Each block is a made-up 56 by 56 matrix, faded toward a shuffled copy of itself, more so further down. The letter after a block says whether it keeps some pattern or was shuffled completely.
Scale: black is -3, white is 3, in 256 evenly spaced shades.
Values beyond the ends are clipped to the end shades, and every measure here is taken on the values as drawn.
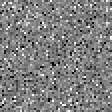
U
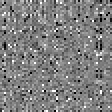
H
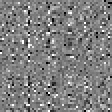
H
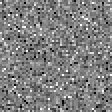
U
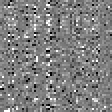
H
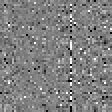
H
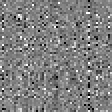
H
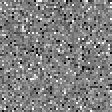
U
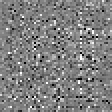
H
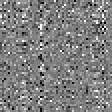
H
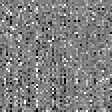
H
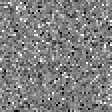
U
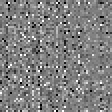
H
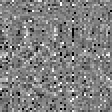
H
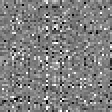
H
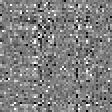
H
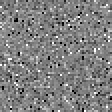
U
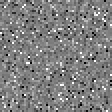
U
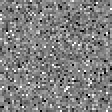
U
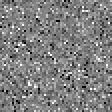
U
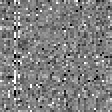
H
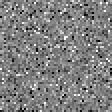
U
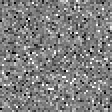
U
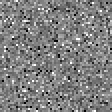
U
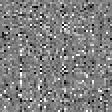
H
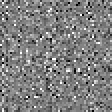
H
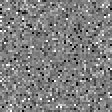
U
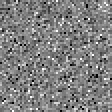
U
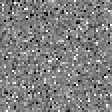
U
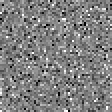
U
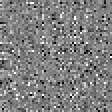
H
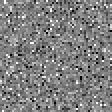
U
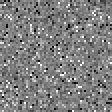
U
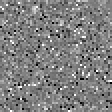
U
